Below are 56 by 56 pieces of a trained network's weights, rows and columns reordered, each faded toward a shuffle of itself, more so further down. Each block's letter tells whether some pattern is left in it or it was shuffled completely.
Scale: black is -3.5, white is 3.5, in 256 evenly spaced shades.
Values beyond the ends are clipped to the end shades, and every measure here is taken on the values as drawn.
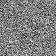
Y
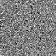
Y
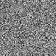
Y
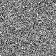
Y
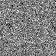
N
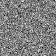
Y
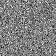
N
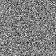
Y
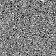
Y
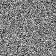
N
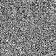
Y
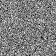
N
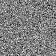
Y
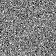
N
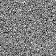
Y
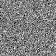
Y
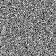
Y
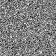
N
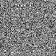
Y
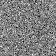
N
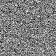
Y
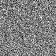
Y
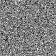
N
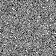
N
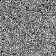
Y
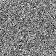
N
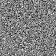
N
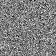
N
